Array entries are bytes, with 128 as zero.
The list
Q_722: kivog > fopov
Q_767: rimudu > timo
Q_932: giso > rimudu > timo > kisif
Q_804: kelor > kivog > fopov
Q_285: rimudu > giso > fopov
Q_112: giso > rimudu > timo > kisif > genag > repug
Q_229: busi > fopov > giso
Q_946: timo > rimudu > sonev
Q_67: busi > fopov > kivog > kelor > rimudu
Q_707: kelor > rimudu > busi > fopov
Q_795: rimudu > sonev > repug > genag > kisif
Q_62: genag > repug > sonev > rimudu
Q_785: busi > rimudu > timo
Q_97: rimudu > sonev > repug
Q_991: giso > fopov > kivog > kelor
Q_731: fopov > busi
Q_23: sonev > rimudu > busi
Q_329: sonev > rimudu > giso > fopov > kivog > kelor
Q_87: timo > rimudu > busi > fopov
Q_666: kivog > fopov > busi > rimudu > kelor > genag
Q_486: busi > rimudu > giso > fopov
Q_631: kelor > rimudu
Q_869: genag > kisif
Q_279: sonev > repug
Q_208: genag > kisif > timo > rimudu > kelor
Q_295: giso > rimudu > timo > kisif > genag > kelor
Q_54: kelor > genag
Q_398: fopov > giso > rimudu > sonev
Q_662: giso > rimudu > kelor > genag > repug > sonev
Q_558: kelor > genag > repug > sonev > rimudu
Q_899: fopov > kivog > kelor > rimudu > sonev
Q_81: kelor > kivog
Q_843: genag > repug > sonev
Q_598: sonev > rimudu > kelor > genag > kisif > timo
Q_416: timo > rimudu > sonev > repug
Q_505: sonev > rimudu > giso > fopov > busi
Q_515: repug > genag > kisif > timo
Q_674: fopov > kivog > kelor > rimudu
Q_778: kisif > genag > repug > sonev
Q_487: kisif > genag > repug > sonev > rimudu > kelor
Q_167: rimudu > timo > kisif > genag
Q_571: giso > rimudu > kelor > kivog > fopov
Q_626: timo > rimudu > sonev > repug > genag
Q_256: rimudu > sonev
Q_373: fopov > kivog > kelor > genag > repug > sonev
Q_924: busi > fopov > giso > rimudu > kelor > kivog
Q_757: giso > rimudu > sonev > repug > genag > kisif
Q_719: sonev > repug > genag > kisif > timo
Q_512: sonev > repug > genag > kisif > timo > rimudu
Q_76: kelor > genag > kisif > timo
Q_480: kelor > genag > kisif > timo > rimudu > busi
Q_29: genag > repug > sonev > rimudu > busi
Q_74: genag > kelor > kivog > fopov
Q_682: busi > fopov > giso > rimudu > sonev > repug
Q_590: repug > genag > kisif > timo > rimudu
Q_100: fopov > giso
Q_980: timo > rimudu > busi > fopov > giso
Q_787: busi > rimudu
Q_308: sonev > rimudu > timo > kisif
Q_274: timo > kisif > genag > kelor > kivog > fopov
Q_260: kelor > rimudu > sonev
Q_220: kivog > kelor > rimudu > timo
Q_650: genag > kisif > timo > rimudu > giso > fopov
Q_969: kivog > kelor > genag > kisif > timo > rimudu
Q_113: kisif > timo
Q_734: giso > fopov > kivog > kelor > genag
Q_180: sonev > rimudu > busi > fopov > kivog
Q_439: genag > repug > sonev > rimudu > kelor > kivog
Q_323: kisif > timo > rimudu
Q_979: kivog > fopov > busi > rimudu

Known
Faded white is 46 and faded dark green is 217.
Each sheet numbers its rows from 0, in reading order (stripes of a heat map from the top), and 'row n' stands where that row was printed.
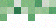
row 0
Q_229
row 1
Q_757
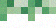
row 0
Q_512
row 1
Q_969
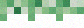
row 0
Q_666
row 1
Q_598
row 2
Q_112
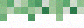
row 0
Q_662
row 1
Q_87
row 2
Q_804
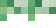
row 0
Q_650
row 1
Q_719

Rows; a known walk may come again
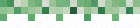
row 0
Q_932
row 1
Q_285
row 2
Q_924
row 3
Q_87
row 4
Q_329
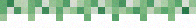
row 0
Q_274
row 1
Q_81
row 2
Q_843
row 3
Q_899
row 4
Q_416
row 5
Q_558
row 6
Q_722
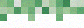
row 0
Q_682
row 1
Q_74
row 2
Q_112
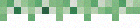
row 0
Q_674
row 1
Q_67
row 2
Q_100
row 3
Q_662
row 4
Q_439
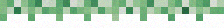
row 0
Q_731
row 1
Q_323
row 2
Q_113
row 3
Q_650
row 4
Q_734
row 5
Q_487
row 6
Q_979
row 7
Q_946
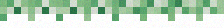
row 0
Q_707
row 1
Q_991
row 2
Q_486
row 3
Q_804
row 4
Q_626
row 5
Q_778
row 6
Q_969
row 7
Q_373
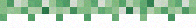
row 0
Q_757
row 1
Q_980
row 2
Q_785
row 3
Q_256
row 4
Q_666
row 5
Q_515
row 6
Q_23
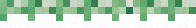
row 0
Q_62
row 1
Q_719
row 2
Q_795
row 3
Q_590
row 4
Q_229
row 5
Q_598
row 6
Q_512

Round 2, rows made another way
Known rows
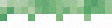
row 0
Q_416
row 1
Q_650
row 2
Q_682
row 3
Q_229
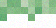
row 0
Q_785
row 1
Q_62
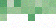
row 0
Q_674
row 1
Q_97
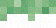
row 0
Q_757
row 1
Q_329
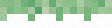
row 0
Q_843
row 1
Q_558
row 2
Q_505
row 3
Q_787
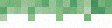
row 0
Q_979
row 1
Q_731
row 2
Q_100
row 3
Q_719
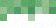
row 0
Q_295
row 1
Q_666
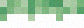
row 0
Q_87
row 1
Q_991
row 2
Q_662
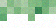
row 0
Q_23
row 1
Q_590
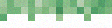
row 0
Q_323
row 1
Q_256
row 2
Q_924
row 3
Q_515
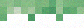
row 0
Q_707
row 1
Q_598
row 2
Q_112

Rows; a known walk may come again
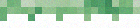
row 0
Q_785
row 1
Q_416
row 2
Q_946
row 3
Q_274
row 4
Q_980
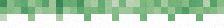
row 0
Q_373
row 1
Q_731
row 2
Q_734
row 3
Q_767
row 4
Q_29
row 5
Q_486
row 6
Q_295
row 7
Q_285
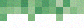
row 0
Q_54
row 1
Q_515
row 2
Q_180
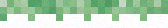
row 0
Q_23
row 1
Q_969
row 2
Q_505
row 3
Q_869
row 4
Q_398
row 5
Q_757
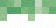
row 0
Q_795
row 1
Q_899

